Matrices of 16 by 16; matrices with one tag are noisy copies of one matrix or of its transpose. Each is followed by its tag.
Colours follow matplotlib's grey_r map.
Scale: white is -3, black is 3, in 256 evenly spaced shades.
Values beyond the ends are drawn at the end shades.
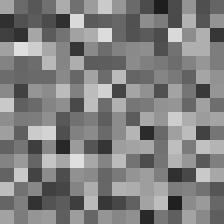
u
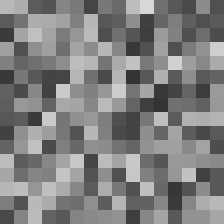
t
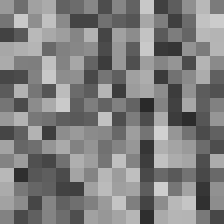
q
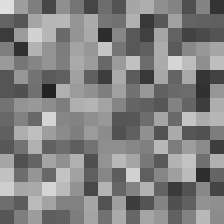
t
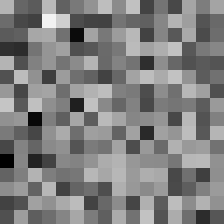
u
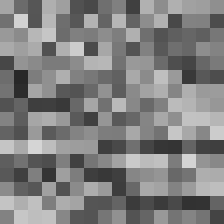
q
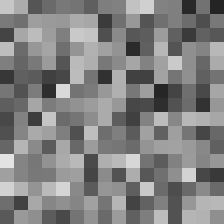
t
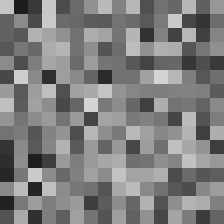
u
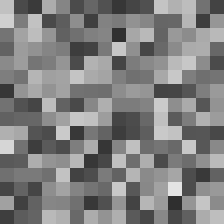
t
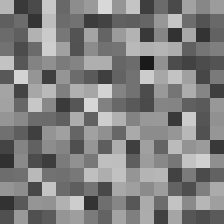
u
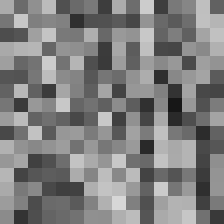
q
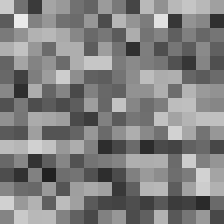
q
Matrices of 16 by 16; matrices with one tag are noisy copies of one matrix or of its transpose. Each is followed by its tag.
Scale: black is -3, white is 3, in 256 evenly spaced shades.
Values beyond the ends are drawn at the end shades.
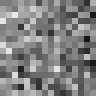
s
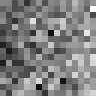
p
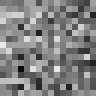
s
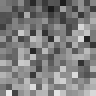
p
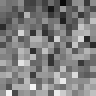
p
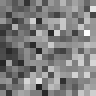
p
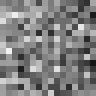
s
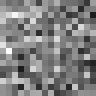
s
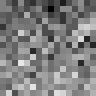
p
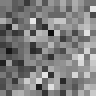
p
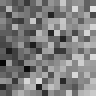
p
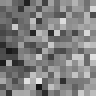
p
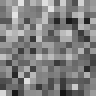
s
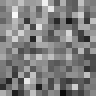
s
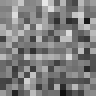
s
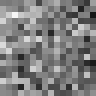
s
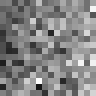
p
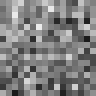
s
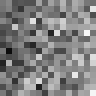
p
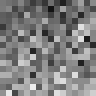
p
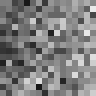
p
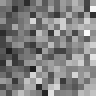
p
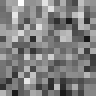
s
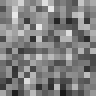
s
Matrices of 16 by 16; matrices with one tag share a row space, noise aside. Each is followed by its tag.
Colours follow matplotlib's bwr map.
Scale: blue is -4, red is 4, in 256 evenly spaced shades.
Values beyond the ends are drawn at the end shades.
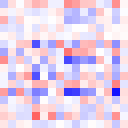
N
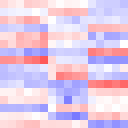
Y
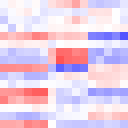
Y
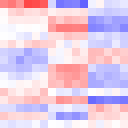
Y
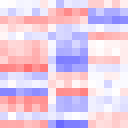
Y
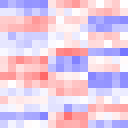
Y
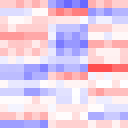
Y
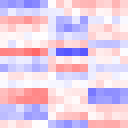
Y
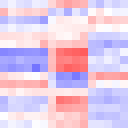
Y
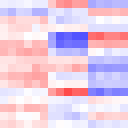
Y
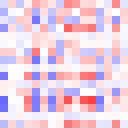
N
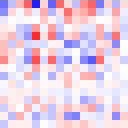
N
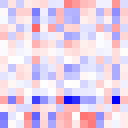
N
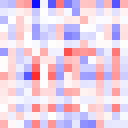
N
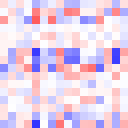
N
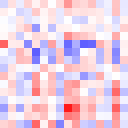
N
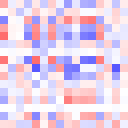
N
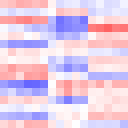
Y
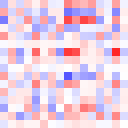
N
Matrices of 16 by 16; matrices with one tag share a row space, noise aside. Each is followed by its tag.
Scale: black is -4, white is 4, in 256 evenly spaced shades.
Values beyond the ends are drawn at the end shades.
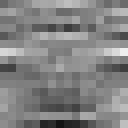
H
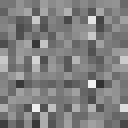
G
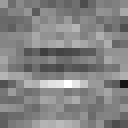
H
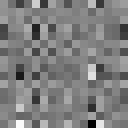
G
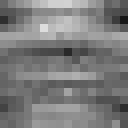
H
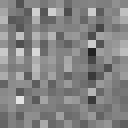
G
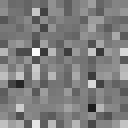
G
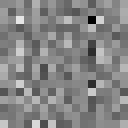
G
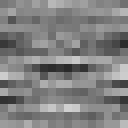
H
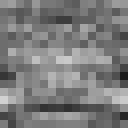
H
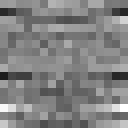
H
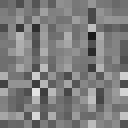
G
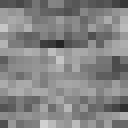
H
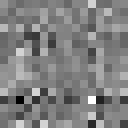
G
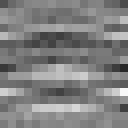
H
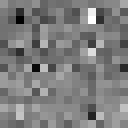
G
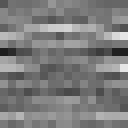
H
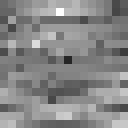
H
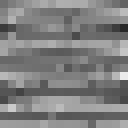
H
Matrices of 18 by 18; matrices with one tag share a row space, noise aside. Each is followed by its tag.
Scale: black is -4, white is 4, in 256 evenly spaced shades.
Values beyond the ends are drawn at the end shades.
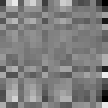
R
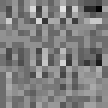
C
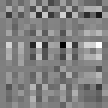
C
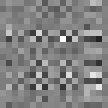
C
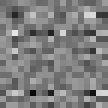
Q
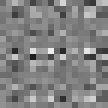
Q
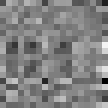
R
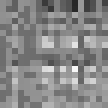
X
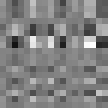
Q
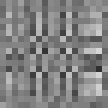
C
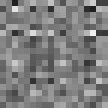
Q
